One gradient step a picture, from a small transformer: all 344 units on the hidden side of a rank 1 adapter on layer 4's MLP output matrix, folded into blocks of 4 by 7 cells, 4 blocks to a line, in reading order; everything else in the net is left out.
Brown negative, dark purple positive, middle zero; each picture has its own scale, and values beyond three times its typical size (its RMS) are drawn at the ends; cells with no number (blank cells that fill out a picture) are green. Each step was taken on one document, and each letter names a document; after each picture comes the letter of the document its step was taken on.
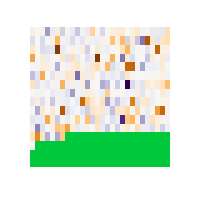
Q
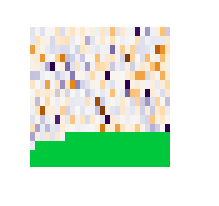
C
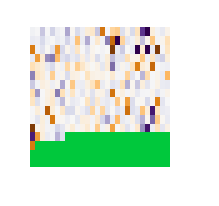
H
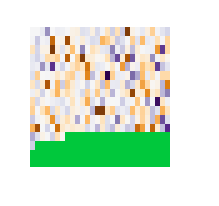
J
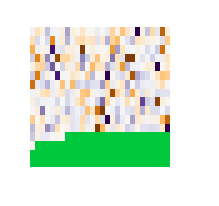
J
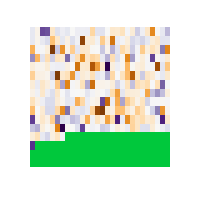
J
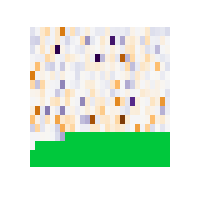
Q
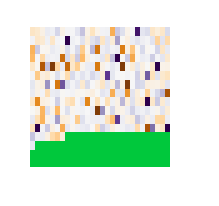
C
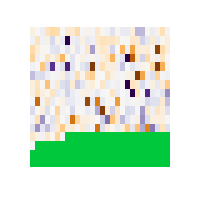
C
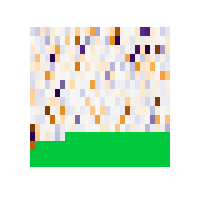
H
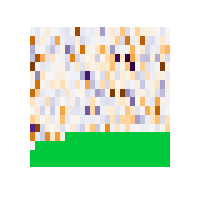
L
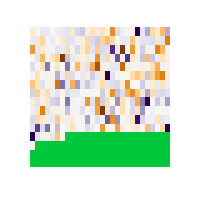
C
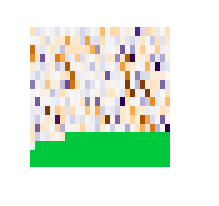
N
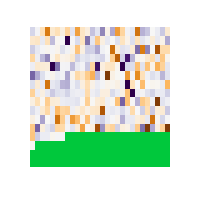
N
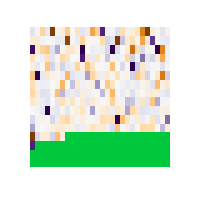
H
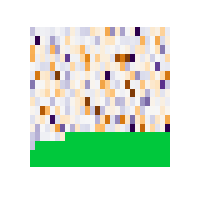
J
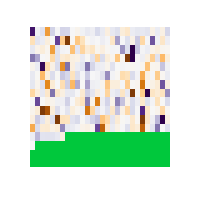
N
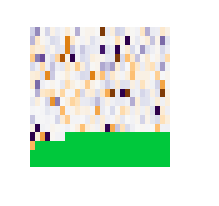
L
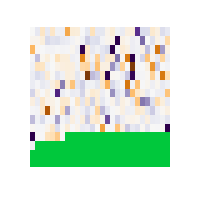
H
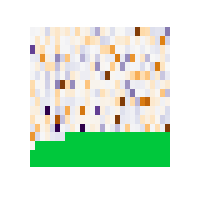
N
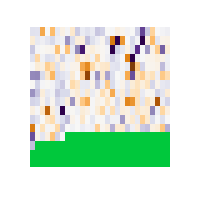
H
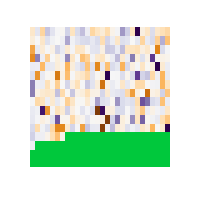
J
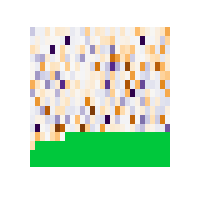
J
